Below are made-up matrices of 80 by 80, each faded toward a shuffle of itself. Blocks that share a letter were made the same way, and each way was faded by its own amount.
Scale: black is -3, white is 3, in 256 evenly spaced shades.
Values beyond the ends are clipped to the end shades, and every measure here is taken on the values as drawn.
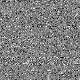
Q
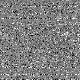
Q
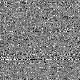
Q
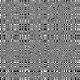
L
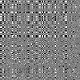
L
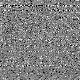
Q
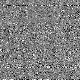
Q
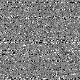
Q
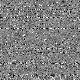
Q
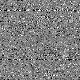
Q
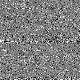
Q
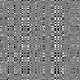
L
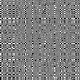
L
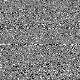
Q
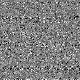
Q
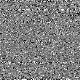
Q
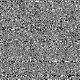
Q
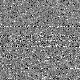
Q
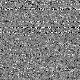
Q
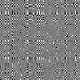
L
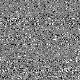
Q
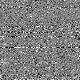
Q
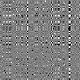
L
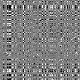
L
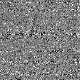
Q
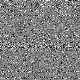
Q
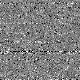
Q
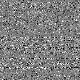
Q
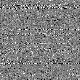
Q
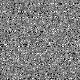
Q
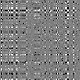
L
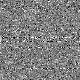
Q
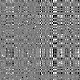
L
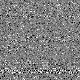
Q
